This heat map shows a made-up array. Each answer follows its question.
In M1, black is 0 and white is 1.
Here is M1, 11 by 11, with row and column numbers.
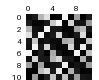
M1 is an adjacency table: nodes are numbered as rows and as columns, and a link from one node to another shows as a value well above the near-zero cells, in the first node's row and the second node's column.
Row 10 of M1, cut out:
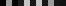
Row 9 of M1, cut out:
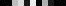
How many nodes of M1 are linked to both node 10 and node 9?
0
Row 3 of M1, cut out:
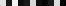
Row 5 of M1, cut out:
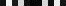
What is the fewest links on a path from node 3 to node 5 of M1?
1
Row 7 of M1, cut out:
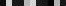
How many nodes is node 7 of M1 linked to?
4
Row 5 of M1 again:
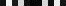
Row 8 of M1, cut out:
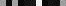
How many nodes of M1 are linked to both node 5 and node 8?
0
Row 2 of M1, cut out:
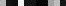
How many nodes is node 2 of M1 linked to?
4
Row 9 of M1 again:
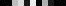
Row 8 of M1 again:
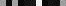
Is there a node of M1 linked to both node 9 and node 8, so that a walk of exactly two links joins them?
yes
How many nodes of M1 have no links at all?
0
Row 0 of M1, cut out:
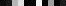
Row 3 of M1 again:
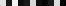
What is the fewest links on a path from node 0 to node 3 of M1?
1
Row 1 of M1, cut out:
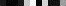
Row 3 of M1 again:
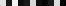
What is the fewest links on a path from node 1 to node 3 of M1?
2
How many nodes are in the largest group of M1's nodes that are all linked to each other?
3
